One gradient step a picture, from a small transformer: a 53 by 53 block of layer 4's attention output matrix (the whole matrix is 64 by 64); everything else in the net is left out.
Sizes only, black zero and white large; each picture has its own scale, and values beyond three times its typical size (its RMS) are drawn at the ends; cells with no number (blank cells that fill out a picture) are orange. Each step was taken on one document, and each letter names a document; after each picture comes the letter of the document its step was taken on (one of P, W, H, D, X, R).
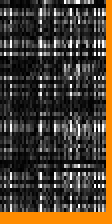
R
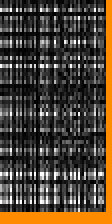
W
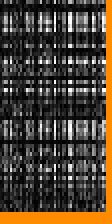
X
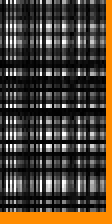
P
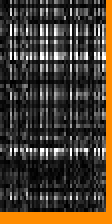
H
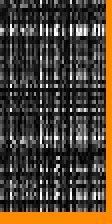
H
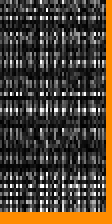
W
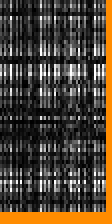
R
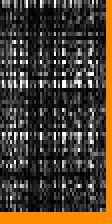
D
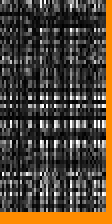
R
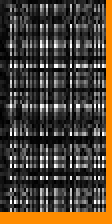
H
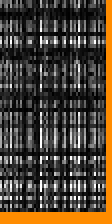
W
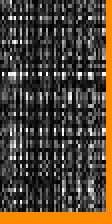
X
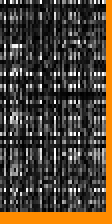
D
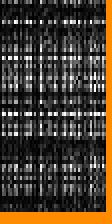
D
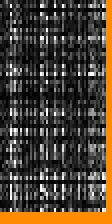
H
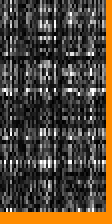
D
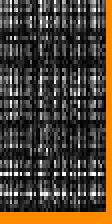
W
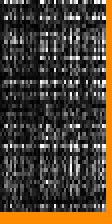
H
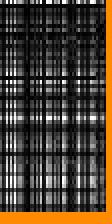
P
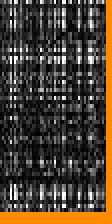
D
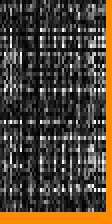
R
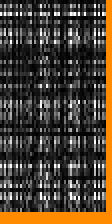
W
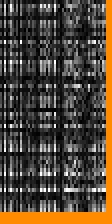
X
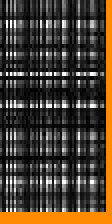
P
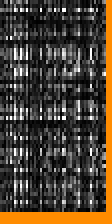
D
